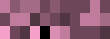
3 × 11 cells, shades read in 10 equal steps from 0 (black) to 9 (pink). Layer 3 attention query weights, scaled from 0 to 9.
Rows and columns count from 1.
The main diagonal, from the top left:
7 7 3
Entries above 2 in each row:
11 11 10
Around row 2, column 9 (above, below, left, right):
4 4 4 7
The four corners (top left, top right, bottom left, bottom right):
7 4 9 3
